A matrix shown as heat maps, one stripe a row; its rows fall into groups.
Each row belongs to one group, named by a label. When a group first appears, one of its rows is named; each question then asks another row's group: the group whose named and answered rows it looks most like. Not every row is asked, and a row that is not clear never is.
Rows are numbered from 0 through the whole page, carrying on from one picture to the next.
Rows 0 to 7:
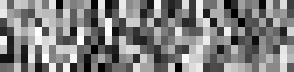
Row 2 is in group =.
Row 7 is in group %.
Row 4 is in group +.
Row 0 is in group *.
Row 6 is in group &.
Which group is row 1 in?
*
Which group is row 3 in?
+
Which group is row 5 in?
&
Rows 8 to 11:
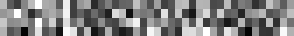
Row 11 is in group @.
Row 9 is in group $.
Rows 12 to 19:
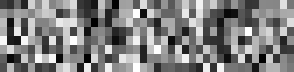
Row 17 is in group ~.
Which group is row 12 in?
&
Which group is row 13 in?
*
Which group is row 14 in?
&
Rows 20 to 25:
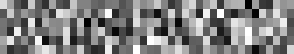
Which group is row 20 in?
@
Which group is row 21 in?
=
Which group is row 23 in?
%
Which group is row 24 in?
~
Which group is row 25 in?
+
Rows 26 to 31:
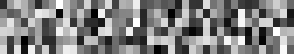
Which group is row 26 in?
=
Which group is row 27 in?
*
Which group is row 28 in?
~
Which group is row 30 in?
@
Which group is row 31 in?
&
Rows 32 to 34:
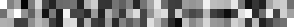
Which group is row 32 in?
@
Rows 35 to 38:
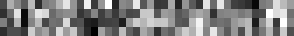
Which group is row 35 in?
=
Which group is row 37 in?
%
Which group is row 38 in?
&
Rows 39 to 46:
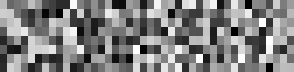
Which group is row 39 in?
@
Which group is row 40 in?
~
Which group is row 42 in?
=
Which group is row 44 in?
+
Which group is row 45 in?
%
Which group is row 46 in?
$
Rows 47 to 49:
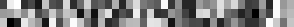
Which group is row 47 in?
$
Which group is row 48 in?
=
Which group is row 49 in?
*
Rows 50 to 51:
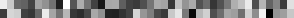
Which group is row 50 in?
~
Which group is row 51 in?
$
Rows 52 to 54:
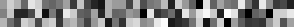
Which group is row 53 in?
@
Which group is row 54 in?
*
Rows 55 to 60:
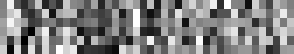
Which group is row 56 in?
$
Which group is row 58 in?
$
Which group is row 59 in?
%
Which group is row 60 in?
&
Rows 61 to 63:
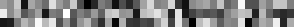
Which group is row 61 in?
%
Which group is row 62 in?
~
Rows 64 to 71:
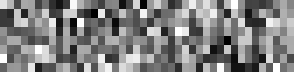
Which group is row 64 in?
@
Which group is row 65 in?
&
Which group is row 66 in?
+
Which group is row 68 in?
~
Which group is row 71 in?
=
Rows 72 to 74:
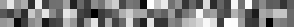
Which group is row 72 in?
~
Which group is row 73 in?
&
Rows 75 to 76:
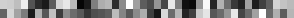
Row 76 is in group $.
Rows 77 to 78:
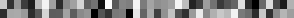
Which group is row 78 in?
$
